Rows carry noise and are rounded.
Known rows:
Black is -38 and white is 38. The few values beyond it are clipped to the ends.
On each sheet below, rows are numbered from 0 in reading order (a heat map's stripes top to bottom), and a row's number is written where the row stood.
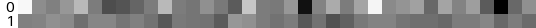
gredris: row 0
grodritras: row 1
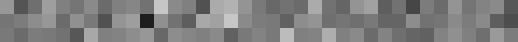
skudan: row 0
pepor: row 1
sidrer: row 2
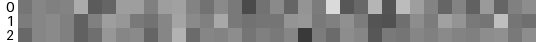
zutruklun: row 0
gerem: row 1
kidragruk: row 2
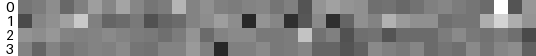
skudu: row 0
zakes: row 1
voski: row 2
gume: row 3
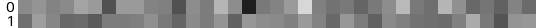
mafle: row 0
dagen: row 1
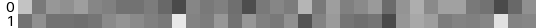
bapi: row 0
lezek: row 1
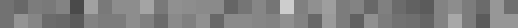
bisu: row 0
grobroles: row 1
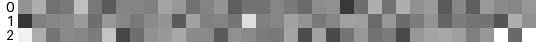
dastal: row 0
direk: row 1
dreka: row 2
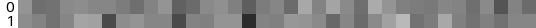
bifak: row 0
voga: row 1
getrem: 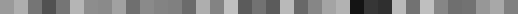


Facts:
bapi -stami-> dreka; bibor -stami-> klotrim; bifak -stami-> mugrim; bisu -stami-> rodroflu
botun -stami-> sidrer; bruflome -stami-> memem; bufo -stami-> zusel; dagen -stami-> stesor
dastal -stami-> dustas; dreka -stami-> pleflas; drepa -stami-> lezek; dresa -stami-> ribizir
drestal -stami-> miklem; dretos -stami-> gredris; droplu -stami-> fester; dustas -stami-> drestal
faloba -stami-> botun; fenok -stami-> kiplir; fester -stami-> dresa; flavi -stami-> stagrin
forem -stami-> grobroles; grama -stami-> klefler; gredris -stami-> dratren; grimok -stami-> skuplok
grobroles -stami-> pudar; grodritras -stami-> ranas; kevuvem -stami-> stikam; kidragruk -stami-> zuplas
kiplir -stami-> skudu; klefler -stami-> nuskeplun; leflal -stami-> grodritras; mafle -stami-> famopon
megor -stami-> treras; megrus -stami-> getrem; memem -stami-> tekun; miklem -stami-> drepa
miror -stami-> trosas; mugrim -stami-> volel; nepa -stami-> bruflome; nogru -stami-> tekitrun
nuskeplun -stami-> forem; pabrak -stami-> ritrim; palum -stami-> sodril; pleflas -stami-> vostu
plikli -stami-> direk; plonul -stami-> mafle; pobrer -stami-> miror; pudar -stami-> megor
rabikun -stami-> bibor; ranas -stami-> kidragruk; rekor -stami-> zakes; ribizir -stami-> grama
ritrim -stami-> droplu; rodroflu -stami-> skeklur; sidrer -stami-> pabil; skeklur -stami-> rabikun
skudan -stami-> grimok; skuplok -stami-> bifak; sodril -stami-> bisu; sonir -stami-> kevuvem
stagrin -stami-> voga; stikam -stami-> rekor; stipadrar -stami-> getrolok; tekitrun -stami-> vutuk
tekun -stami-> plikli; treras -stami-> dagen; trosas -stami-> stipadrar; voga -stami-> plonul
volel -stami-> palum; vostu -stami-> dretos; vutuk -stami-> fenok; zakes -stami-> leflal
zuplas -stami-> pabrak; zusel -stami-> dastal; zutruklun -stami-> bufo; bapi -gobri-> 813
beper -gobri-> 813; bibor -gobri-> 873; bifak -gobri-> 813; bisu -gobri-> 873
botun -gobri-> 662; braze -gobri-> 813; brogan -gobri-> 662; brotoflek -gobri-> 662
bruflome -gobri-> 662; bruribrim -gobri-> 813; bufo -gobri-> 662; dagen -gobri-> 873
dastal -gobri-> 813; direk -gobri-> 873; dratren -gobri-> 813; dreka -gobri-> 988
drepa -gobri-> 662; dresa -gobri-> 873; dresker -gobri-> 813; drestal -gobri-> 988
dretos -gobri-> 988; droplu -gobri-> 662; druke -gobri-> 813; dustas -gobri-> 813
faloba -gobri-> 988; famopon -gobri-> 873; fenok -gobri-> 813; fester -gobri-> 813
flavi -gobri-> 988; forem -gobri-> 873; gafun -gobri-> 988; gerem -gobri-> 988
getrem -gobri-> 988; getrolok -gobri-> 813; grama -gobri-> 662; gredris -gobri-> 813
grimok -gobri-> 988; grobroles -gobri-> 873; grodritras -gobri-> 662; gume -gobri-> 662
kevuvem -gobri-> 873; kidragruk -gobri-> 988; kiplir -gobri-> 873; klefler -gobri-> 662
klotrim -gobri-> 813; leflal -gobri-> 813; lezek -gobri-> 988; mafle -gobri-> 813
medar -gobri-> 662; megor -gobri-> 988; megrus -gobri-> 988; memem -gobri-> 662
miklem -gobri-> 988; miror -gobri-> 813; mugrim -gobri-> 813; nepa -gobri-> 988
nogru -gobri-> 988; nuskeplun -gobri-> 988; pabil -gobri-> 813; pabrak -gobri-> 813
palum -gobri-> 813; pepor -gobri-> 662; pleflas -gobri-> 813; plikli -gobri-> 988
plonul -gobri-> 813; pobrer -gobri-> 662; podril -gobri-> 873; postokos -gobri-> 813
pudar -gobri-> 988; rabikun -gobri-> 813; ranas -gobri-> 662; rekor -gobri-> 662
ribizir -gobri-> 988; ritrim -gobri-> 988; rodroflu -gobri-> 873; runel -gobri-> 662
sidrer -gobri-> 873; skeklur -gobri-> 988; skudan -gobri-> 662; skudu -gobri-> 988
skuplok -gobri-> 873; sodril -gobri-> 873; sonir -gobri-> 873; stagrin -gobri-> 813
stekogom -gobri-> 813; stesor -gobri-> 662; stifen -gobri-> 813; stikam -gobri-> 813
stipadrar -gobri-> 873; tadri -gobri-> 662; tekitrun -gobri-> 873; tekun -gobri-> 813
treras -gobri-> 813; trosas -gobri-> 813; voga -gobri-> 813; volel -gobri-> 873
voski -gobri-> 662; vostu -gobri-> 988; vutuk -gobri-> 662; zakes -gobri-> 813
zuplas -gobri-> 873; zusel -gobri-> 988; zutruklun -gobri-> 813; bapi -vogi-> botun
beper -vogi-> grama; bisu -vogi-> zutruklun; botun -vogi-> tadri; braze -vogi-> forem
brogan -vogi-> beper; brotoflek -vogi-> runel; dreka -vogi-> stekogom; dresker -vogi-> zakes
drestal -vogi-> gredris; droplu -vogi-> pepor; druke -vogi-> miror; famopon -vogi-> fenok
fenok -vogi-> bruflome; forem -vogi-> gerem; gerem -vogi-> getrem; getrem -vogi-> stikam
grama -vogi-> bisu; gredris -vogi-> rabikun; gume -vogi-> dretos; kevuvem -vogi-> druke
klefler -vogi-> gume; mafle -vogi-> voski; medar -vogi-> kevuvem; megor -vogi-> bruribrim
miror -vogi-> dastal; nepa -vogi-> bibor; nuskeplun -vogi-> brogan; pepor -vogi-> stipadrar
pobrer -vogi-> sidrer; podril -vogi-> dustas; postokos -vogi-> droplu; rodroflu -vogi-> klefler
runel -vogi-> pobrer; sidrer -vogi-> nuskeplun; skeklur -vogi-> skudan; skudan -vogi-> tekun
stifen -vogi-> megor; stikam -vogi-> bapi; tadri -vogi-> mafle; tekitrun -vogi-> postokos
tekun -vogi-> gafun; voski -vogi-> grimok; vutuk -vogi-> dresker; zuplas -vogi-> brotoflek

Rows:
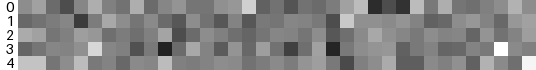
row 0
megrus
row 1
zuplas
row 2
druke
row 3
vutuk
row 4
stekogom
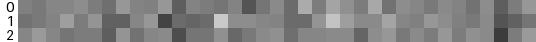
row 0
beper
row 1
postokos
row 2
treras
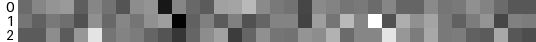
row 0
droplu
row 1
stifen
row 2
fenok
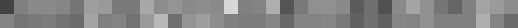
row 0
plikli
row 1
faloba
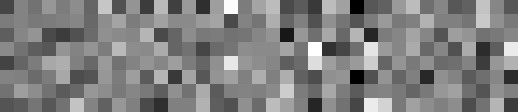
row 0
nepa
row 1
flavi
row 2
megor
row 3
dustas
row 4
tekun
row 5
bibor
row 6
forem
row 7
famopon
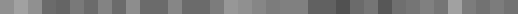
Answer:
stesor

